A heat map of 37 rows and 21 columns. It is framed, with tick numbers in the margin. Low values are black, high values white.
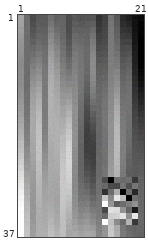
Slope: up to the bottom left. Histogram: bell-shaped. Odd patch: rougher, in the bottom right. Mirror symmetry: none.
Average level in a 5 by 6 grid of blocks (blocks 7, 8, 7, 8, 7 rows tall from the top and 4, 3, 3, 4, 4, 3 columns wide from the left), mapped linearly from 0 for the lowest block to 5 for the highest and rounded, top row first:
3 3 2 2 2 0
3 4 3 3 3 1
4 4 4 2 3 2
5 4 5 2 3 2
5 4 4 3 4 2
